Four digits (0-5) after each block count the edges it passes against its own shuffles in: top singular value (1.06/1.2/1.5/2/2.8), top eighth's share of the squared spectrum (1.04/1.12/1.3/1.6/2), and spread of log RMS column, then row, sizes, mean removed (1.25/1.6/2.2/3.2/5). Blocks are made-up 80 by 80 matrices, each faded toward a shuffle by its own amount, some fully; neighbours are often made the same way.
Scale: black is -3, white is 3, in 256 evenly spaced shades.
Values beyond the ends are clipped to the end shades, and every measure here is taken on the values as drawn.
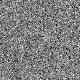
2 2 0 0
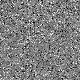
2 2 0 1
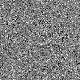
3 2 1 0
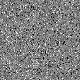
3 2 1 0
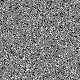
0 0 0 0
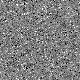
2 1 0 0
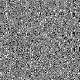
3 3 1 1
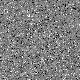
0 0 0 0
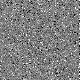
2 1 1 0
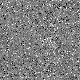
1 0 1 0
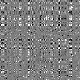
5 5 4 3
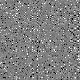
4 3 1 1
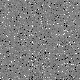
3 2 1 1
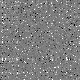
3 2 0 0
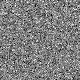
0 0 0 0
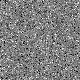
0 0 0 0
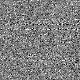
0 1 0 3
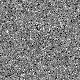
0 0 0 0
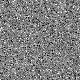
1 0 0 0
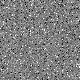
0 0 1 0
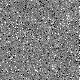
1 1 1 0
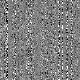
2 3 4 0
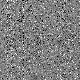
1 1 2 0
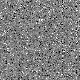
1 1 1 0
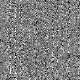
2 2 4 0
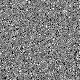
0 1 1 0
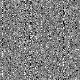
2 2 3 0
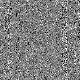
1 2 3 0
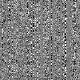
2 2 4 0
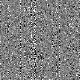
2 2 3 0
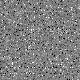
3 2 0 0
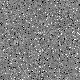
2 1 0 0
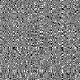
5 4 3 2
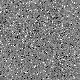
2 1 0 0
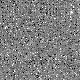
3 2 0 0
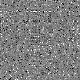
3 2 1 1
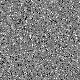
1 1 0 0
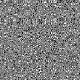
4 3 2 2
